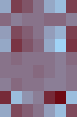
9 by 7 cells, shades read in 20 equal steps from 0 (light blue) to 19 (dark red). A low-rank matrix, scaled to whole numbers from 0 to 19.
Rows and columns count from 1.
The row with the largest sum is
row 8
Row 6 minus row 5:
0 -1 0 1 0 0 -1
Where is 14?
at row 1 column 2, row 1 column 7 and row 3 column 7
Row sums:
59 64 60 60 64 63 61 69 57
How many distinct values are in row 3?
6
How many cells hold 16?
2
